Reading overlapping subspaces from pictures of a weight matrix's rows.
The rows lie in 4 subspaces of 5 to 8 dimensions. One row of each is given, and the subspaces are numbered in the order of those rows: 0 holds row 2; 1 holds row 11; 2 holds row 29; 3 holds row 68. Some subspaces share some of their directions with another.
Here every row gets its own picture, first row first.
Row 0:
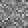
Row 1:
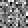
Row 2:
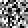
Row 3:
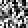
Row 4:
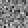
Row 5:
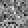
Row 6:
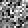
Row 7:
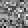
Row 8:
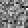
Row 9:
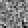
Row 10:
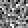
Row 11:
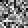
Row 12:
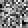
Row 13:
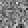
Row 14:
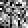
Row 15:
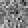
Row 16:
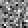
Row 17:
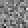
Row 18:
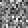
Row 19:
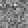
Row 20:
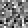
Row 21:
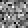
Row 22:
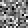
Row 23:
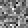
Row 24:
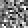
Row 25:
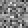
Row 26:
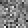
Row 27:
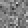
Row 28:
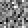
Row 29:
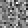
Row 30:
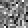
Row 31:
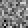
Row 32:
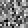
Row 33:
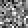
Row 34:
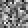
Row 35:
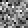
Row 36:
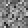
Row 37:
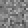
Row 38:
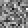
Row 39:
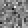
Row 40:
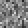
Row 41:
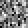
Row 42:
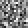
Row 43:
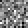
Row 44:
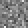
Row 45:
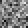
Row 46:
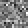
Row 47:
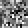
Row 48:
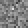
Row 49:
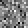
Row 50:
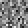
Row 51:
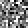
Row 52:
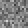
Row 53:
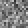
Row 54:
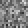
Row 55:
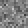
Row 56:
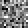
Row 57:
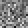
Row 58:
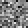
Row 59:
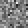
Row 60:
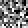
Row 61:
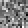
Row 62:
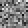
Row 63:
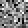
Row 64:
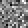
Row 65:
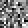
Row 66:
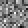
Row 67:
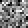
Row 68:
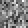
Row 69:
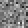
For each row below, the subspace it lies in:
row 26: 2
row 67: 0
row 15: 2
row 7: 0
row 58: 0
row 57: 0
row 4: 2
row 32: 1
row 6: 0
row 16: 1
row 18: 1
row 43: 1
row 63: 0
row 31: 0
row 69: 1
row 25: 0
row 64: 0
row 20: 2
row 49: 1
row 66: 2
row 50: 0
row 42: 1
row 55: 1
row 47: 1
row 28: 1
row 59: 2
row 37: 0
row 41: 2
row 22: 1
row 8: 1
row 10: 2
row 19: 0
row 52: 2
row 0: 0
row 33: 2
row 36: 1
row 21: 0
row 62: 0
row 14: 2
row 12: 0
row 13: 2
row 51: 1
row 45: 0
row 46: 2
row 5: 1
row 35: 0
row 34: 2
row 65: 2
